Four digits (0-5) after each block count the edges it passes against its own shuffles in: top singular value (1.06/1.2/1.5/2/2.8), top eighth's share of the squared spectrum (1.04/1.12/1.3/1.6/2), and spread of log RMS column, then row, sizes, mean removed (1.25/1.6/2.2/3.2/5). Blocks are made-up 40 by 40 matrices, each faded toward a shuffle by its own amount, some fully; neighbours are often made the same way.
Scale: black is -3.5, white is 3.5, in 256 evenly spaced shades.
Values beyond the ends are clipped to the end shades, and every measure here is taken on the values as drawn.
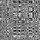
4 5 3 2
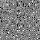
3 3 1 1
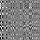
4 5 3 3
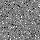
0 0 0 0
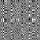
4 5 3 2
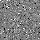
1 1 0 0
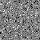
2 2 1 1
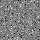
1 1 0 0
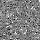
2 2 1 1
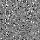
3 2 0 0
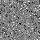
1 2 0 0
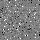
0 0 0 0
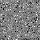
2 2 0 1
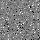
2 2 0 0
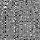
3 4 2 1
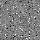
3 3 1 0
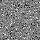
2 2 0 0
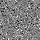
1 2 0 0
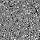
1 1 1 0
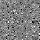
3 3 2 1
